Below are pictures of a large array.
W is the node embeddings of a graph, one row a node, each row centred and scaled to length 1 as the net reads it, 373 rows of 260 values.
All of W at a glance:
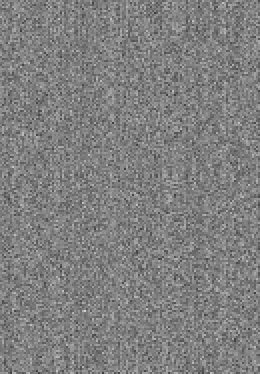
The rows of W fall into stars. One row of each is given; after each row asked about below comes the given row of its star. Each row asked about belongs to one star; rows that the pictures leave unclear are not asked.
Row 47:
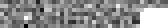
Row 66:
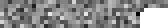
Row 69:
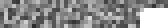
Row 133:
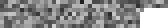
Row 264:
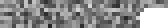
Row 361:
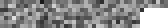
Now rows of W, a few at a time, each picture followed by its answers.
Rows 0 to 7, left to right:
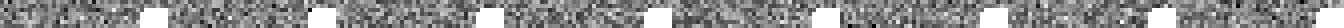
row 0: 133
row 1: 66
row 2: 264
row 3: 264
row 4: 66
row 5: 69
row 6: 264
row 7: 264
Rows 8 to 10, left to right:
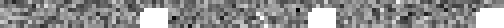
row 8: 66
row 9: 361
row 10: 69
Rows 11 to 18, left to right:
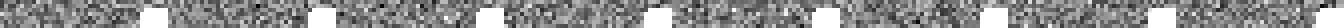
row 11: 133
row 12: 361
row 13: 264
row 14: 69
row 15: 66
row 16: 47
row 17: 69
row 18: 264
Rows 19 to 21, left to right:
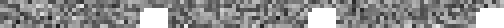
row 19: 264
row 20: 361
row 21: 264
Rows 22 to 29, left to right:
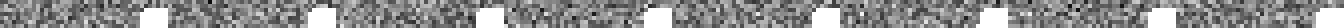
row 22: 264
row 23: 361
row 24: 47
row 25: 69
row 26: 361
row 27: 264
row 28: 264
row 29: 69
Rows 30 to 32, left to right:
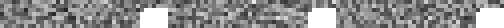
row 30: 69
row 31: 264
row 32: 361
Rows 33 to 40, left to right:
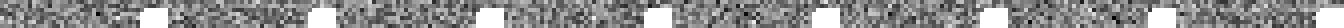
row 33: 264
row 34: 361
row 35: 264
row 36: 69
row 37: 69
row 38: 69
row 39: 133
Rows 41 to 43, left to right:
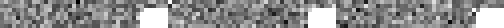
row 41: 69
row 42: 47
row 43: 133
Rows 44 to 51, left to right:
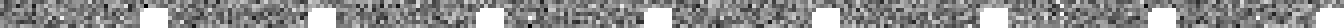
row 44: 66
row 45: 47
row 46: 264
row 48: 66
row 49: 47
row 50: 361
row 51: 361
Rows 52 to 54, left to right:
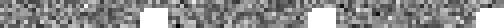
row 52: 47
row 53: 69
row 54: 69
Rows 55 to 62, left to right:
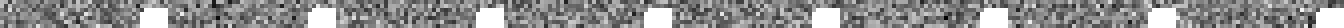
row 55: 361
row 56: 264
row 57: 47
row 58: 133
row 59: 66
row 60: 133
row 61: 69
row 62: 47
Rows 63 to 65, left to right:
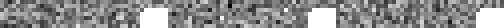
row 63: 361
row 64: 264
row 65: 47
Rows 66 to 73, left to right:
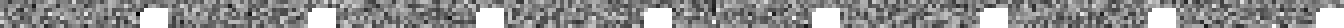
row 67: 361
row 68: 47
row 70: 47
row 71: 69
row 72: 47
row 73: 361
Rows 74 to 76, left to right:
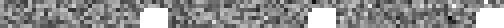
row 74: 66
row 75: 361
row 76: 47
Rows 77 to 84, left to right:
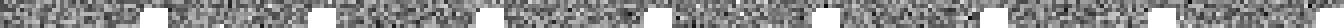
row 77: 133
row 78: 133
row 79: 361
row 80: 133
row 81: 361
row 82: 47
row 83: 69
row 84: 69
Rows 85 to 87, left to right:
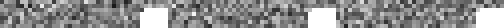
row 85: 264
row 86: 47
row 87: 69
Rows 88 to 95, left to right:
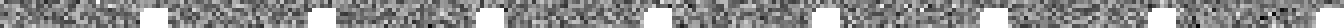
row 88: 47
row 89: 361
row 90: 264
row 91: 361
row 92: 361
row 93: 133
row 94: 361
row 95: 361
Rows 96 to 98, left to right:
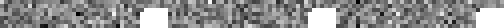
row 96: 66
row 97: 69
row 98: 361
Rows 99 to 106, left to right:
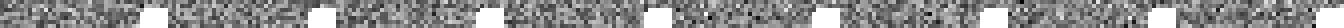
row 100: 66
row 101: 264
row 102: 361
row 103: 133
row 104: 69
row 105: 66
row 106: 47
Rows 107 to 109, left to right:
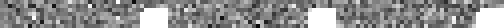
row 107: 69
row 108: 66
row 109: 69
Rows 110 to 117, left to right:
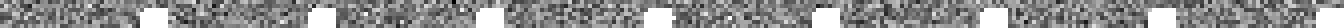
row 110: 47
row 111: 264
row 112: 47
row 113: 361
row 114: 264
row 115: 361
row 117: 66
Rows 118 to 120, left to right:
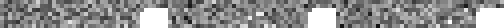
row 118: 361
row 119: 361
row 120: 66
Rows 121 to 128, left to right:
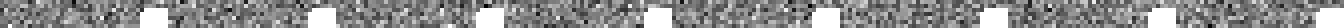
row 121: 133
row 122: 69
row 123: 69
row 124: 66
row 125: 133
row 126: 69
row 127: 264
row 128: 69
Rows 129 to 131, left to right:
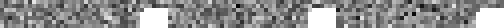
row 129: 264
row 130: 69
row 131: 133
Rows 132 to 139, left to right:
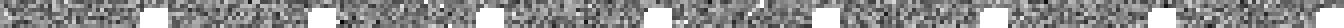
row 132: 361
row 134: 361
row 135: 66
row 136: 47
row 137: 361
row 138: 47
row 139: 69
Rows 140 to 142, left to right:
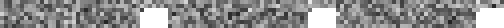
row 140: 361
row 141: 47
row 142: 47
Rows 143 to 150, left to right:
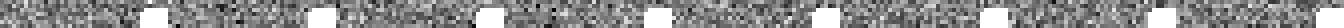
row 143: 69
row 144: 69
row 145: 47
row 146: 66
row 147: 264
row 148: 47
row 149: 69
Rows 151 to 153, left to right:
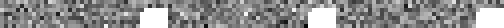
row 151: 264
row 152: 47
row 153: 66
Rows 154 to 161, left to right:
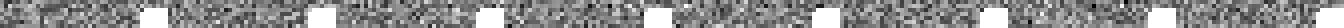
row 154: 361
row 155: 69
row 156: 264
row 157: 66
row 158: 69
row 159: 361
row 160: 133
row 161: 69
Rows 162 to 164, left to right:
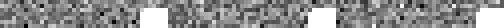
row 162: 47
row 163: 264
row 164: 133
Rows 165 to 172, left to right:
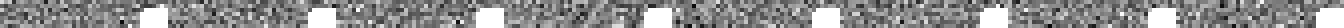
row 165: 69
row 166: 361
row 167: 69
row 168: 69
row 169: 361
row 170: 264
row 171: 66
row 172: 264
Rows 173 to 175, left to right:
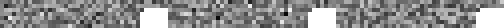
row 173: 66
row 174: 264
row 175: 264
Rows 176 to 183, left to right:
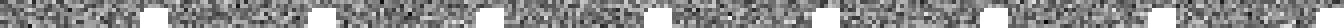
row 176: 361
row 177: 264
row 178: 69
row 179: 47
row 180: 264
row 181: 133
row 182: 69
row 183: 69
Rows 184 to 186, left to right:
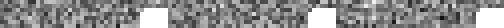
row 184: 133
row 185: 361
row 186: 133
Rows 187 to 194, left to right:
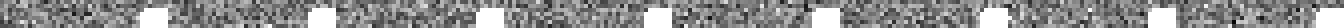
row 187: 69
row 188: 66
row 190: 264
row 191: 69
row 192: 361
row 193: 47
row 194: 133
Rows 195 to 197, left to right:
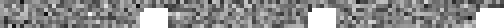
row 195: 361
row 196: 133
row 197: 133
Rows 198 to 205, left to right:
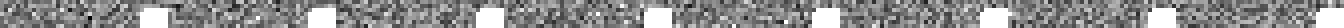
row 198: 66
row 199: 69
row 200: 133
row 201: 66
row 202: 264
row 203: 133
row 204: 361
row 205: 361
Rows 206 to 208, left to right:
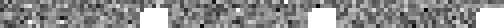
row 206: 133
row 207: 69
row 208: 47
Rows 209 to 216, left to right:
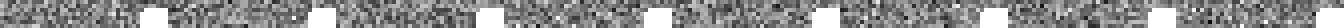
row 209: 66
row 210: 133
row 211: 47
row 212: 69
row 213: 69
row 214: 133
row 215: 66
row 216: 66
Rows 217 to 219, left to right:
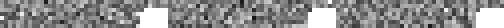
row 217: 264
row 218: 133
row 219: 361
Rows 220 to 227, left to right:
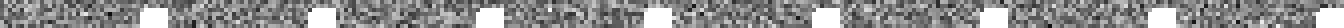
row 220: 133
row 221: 361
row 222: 69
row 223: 47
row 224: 264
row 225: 361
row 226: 66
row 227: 264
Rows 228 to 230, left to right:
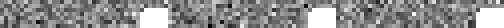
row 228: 361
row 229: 361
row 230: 47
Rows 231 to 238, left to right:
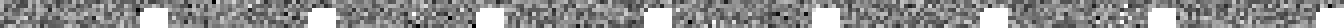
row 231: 66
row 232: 264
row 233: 47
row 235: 47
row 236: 69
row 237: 66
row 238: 133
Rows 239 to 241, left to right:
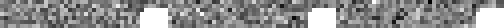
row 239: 66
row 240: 264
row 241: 133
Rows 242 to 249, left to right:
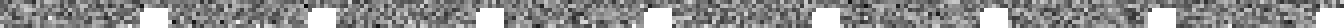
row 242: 133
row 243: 361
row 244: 361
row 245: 69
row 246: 47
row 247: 66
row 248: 361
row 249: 133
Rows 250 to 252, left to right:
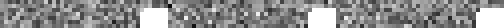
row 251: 47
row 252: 47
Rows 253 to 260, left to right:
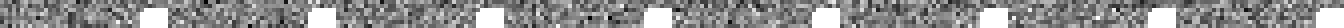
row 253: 69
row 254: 47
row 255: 69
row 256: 133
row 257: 133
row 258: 69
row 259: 69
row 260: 66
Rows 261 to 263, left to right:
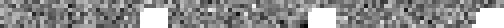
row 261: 47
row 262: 47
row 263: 264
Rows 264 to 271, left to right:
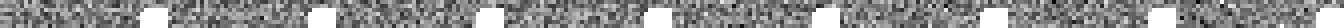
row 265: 66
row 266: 361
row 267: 133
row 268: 264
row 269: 69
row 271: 361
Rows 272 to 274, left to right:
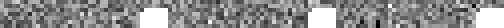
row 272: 361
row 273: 47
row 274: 361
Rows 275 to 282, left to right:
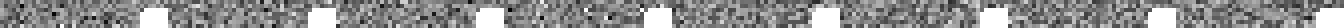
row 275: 361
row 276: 133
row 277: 361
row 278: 133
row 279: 133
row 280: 69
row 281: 66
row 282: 69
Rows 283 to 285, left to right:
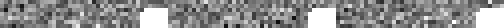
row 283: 361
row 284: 264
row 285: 69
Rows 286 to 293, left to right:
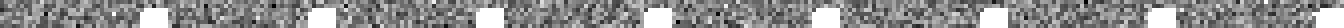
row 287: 69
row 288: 47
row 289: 361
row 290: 361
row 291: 66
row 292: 69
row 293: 264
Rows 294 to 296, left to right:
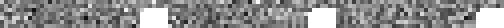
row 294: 47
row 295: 264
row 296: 133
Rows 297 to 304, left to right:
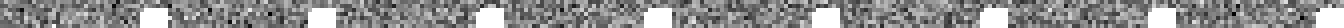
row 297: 133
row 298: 47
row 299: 264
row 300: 69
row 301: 69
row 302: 133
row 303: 66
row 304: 264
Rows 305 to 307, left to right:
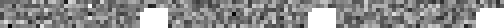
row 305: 69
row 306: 47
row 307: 66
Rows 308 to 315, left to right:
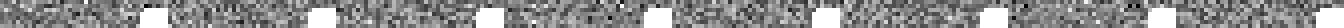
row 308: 264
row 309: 69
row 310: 133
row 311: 133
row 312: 66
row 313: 264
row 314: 66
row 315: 69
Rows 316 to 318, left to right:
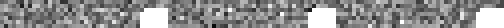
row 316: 264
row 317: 66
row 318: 133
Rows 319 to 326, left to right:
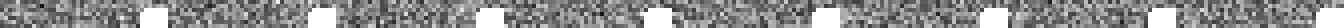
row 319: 47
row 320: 47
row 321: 361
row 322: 264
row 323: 133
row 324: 361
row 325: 47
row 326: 66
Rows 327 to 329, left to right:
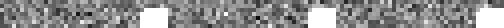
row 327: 69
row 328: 66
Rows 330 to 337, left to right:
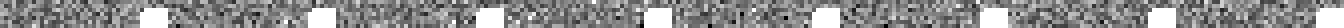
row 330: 361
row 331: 69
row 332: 69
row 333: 47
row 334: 47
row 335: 66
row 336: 264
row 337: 66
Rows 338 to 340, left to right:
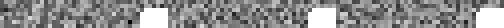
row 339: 47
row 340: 133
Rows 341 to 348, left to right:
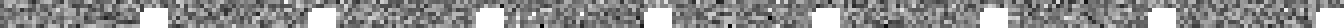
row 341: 133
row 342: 69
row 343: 361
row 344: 47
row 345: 264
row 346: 66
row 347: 264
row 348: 361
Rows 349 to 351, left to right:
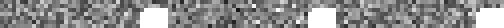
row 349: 66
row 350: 66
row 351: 264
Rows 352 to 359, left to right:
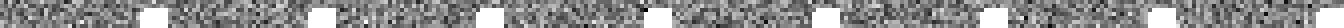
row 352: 69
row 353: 66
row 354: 133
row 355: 66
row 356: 66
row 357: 264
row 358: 361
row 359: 69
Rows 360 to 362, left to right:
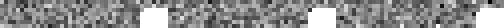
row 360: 66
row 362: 66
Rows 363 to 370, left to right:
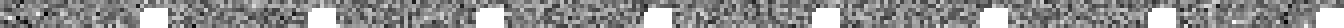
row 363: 361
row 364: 47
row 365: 69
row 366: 133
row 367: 264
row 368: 361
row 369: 264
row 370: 133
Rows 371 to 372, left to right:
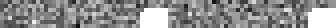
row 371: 133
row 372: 264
